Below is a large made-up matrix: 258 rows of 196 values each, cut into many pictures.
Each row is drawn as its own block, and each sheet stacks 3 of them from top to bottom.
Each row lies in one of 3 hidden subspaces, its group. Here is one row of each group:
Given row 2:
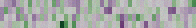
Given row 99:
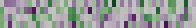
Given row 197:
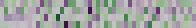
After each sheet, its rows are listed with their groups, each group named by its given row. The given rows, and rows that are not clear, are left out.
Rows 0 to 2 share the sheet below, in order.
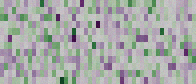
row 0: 197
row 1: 99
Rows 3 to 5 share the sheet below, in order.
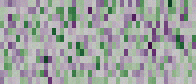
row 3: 99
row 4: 2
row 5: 197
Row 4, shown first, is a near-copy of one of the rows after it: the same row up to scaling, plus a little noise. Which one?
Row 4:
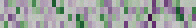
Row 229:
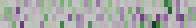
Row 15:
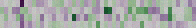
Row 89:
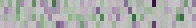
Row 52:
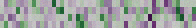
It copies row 52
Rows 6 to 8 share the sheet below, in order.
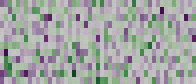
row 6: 99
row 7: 2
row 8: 197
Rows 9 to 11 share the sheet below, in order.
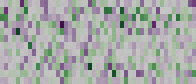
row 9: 2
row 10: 99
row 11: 197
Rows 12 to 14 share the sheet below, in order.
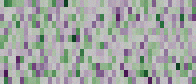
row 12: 2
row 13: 99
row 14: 99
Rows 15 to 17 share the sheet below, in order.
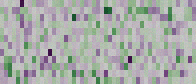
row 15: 2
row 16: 197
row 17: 197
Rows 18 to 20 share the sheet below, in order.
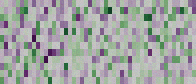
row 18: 2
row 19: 99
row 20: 197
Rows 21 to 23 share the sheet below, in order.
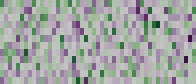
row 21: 2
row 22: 197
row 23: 99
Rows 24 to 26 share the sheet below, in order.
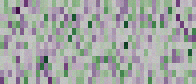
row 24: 2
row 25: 99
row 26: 197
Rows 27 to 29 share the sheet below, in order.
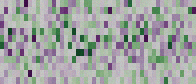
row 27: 197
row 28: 99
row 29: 99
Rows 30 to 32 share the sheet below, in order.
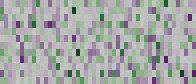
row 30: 99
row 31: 2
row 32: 2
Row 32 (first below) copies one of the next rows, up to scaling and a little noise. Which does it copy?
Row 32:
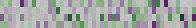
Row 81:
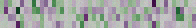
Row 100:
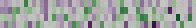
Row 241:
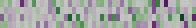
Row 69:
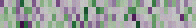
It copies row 241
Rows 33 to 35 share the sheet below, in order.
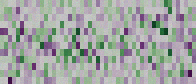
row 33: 2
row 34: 99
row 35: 99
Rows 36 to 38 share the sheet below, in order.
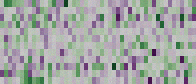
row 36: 2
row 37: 2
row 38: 99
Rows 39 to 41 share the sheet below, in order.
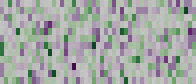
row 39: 99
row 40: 197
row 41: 99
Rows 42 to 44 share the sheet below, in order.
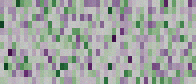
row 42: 197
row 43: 99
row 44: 197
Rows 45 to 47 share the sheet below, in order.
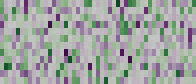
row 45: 197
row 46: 197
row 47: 197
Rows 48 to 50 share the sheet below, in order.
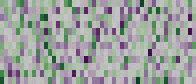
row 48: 2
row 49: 197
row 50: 197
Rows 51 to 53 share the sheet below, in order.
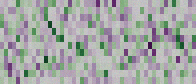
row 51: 197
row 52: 2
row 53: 197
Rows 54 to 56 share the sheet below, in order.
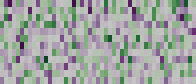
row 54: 99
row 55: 2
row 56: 197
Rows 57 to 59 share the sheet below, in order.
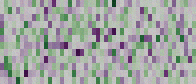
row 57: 197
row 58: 197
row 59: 197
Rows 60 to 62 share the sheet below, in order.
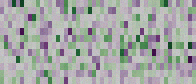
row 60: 99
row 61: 2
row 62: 197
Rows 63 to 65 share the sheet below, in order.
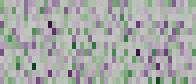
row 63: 197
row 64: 197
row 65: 99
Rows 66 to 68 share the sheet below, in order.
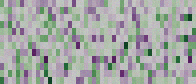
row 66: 99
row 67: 99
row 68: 197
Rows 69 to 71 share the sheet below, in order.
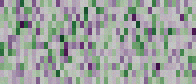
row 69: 2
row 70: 197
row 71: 197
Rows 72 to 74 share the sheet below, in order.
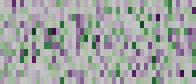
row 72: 2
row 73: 197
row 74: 2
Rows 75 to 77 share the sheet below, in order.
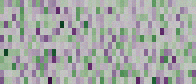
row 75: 99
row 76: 99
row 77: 197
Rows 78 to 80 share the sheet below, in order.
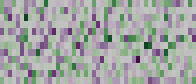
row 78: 197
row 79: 2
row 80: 99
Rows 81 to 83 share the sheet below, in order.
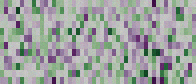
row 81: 2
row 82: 2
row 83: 2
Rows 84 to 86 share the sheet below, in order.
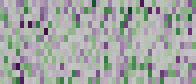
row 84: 2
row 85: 197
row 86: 2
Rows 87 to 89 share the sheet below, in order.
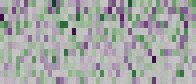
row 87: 2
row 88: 99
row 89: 2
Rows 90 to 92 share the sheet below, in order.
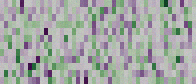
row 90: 99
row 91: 197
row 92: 99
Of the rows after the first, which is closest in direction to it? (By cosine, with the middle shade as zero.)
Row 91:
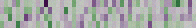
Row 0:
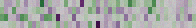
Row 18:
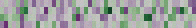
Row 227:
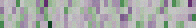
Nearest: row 227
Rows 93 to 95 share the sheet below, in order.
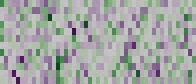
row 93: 99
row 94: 99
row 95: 2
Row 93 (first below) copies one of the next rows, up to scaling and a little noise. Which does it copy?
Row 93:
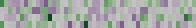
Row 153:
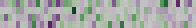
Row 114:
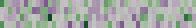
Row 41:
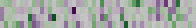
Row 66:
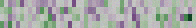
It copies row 114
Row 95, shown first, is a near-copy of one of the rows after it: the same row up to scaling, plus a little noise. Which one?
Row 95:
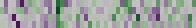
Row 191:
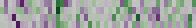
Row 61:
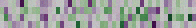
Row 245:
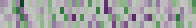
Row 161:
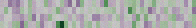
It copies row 191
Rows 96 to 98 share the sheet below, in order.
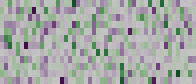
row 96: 99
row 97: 197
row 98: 2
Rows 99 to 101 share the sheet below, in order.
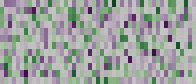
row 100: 2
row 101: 197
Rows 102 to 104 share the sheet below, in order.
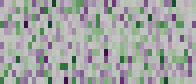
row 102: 197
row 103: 99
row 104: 197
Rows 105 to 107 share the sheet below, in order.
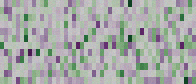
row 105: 197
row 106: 2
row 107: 99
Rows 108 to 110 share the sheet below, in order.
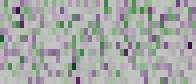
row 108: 2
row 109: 99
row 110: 99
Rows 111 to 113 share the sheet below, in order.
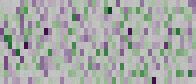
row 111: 2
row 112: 197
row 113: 2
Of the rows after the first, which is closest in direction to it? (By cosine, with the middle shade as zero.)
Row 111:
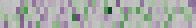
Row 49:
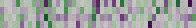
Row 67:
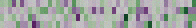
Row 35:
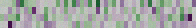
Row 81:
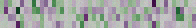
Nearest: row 67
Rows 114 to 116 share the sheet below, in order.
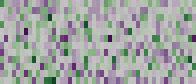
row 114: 99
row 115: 197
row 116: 99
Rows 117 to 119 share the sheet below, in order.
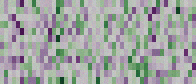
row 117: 2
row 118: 2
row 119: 2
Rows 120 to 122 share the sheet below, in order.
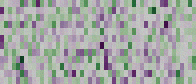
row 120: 99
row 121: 99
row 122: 2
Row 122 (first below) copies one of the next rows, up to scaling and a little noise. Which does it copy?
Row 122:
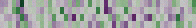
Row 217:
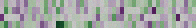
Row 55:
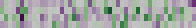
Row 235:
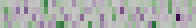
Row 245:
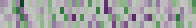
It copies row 245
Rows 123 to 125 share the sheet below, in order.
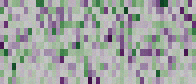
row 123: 99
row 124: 2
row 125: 2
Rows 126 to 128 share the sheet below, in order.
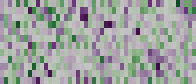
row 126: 99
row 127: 99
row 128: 99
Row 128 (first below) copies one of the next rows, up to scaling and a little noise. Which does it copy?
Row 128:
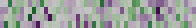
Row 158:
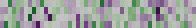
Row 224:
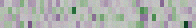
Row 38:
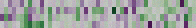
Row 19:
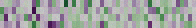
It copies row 158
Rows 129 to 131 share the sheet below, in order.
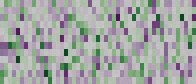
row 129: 2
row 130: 197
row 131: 197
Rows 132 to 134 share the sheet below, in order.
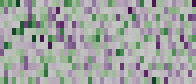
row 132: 2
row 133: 99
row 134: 2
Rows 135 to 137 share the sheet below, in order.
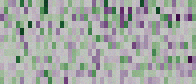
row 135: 2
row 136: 2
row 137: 197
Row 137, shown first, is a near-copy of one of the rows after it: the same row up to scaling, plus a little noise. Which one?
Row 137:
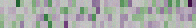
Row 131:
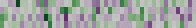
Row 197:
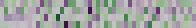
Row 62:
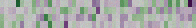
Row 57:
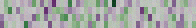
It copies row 62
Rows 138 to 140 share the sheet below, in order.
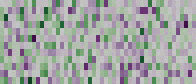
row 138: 99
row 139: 99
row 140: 2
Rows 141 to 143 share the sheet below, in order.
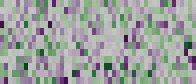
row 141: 197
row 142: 99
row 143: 2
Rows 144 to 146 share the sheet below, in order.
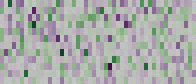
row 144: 99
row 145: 99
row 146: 197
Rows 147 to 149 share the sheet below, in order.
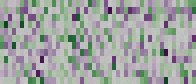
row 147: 2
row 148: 99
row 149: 99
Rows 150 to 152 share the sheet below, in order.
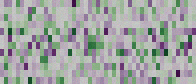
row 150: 99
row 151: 99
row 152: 2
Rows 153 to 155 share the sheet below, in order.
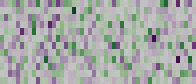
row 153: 99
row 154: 2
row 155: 197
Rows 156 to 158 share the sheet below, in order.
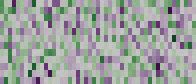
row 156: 197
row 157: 99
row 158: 99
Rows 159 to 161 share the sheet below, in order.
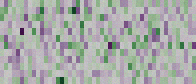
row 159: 99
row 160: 2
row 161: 2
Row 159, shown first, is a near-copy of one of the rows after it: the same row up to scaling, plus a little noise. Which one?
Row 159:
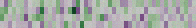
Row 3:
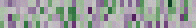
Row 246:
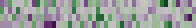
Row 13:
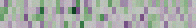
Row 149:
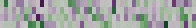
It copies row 13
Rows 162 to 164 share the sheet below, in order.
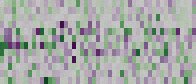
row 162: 2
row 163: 197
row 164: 99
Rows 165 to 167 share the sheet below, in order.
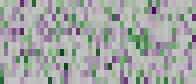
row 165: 2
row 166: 2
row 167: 197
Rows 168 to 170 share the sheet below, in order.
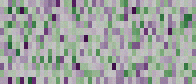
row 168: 99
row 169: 197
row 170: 99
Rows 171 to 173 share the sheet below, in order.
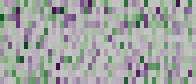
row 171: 197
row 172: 197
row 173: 2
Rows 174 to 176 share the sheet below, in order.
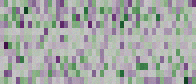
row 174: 2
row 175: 197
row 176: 99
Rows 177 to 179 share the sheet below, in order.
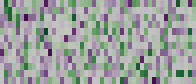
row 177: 197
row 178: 197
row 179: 2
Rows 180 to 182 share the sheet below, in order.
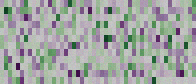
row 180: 197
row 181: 2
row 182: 2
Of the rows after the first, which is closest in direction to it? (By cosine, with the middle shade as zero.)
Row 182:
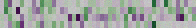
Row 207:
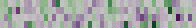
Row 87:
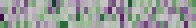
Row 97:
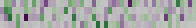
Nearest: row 207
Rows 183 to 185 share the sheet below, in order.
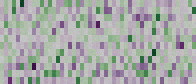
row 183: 2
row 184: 2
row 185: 99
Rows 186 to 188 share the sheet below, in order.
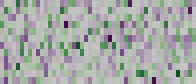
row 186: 197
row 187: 2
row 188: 2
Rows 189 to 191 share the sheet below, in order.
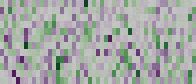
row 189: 99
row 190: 197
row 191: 2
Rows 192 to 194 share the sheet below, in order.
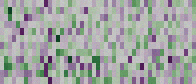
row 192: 197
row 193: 2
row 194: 197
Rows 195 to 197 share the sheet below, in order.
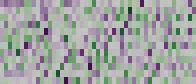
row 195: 2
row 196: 197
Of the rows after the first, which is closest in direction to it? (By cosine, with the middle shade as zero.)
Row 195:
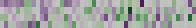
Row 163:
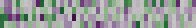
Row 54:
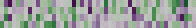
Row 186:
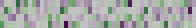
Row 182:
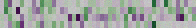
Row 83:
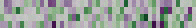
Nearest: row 83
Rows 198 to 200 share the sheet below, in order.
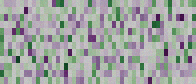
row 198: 2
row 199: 99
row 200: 197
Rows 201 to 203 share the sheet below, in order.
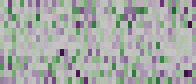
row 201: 99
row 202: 2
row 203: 99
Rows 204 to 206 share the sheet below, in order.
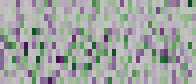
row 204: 197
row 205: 197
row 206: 99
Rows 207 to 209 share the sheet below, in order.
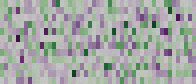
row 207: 2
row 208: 99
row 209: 2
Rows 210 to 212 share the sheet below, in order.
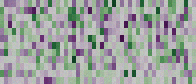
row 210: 99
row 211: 99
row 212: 99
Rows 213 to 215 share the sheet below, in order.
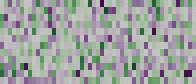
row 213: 99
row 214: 2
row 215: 99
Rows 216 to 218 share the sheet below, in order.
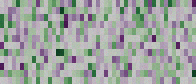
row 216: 197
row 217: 2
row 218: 197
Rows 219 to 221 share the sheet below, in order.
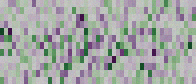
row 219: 2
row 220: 99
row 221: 197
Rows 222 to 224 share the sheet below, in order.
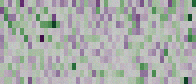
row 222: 99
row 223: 99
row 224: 99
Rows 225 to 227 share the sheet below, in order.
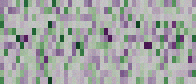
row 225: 197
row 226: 2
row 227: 197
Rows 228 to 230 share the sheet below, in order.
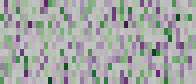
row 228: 2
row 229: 2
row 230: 197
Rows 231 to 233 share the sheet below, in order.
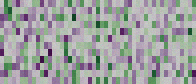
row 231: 197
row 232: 197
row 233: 197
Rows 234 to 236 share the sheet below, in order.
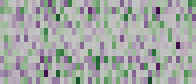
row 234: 197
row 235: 2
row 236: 197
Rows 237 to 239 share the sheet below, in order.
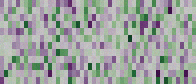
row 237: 2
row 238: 2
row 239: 99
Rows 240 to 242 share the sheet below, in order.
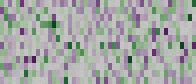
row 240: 99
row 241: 2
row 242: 197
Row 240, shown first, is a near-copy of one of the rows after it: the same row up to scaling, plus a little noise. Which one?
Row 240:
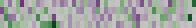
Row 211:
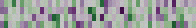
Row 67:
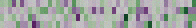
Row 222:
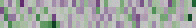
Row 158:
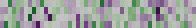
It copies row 222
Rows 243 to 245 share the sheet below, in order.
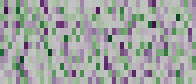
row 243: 2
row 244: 197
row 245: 2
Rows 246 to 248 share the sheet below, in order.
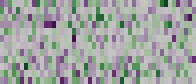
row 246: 99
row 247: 99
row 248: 2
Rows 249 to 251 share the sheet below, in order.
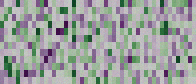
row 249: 197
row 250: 99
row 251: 197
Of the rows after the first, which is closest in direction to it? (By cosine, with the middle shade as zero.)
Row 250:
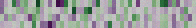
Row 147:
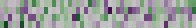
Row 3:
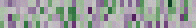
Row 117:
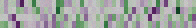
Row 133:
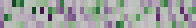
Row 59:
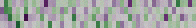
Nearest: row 133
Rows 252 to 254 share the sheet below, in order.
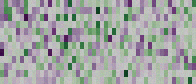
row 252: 197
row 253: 197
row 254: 99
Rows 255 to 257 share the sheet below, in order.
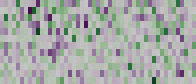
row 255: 99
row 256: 99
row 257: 2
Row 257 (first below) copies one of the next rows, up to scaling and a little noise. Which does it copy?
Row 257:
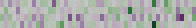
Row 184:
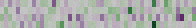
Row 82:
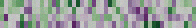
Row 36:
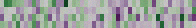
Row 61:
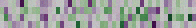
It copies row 184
